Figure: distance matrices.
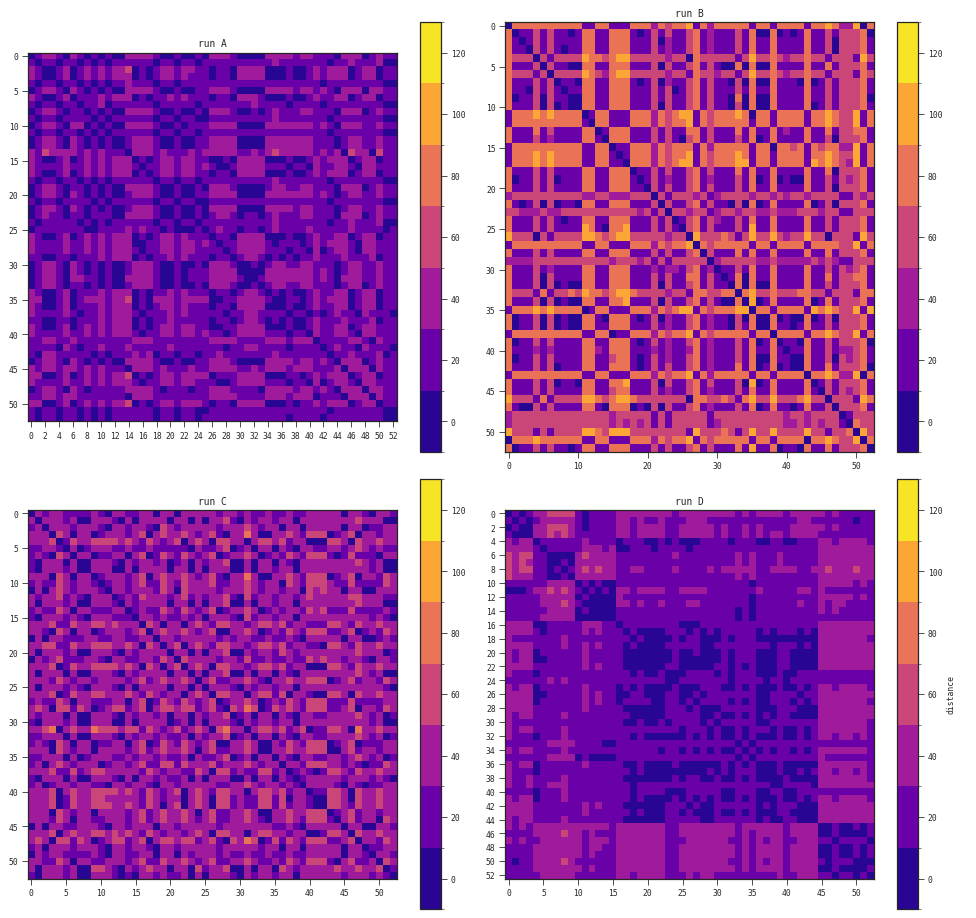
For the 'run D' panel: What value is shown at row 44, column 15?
20
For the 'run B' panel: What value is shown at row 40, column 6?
40
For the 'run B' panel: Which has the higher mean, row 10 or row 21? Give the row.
21
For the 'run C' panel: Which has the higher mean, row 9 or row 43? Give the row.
43
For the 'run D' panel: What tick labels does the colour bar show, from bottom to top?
0, 20, 40, 60, 80, 100, 120
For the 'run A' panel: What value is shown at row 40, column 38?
20
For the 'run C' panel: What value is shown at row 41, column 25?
40
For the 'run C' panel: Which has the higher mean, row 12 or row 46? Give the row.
46
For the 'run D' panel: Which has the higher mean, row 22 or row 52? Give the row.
52
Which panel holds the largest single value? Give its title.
run B
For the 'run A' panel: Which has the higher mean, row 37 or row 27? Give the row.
27
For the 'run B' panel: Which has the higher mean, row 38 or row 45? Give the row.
38
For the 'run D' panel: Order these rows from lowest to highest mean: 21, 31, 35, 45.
21, 35, 31, 45
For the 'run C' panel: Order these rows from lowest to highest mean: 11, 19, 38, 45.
38, 45, 11, 19
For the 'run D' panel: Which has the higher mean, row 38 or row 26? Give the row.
26
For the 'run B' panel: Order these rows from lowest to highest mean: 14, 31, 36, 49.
36, 14, 31, 49
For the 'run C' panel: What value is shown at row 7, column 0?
20
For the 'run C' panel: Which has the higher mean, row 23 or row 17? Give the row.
17
